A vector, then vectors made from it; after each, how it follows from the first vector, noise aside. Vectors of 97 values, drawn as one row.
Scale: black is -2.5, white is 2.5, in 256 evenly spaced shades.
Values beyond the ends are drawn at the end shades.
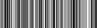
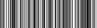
negated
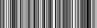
negated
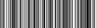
negated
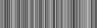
shrunk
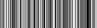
negated
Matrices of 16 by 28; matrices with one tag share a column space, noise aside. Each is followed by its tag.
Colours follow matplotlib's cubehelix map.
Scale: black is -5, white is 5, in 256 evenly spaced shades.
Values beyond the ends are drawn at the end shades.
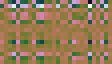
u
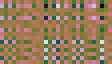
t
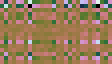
u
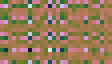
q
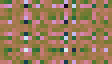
q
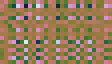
t
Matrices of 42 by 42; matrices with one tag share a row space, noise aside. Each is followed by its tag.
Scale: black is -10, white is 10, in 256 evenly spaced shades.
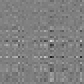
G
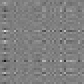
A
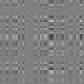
G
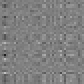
A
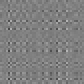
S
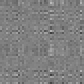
G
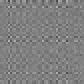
S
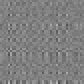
S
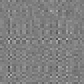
S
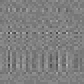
S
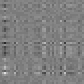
A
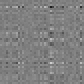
G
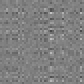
G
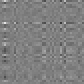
A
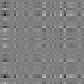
A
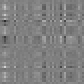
A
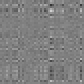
G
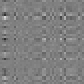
A
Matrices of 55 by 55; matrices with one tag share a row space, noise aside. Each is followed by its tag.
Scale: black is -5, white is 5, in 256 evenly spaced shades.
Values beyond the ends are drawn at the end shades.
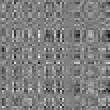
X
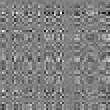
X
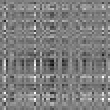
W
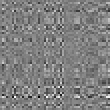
X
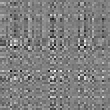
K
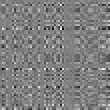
X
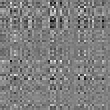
K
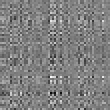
K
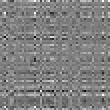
W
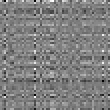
W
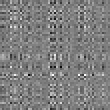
K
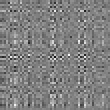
K
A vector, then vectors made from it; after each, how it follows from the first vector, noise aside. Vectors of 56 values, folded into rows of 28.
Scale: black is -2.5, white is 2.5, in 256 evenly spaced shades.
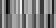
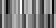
copied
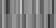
shrunk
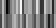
copied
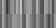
shrunk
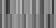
shrunk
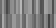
shrunk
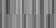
shrunk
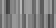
shrunk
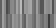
shrunk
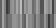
shrunk
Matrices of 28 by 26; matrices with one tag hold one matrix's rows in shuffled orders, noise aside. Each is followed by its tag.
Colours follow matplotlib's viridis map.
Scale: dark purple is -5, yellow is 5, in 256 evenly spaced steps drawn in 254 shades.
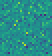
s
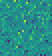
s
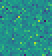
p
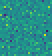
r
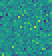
p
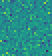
r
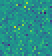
s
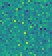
s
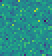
p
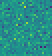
s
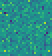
r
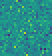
s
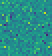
r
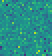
p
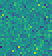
p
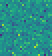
p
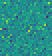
r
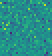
r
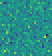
r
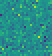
p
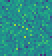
s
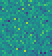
s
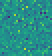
s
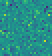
r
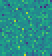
s
